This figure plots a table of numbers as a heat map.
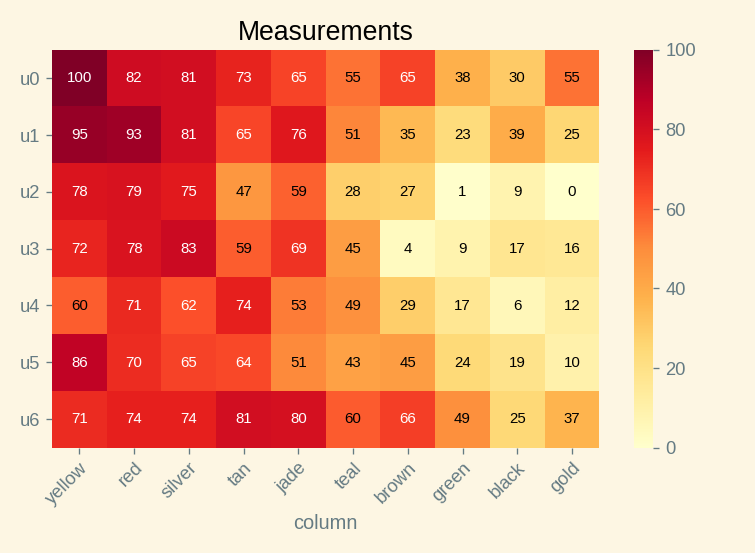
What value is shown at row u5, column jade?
51
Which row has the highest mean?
u0
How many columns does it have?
10
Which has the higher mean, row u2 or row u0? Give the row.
u0
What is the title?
Measurements
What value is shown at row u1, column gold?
25
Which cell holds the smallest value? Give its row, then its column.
u2, gold
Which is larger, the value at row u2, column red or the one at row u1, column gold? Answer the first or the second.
the first
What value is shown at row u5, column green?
24
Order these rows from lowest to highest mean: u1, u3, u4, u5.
u4, u3, u5, u1
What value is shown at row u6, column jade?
80
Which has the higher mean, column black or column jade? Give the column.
jade
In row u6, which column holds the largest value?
tan
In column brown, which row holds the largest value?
u6
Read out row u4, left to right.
60 71 62 74 53 49 29 17 6 12
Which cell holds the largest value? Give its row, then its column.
u0, yellow
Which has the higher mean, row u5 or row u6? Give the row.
u6
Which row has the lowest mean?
u2
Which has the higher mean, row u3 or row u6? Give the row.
u6
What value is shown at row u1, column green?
23
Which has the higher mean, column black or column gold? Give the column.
gold
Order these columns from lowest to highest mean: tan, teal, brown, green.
green, brown, teal, tan
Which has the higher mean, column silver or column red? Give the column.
red
